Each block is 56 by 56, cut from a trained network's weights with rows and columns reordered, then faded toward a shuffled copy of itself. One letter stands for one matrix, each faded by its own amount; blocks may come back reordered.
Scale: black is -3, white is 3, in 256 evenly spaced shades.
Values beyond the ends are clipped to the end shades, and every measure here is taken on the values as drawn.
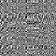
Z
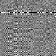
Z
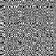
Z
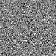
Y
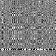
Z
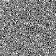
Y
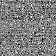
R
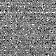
R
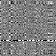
Z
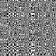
Z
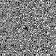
Y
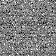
R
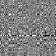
Z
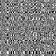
Z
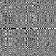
Z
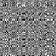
Z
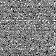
R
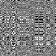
Z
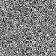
Y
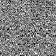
Y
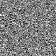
Y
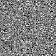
Y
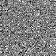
Y
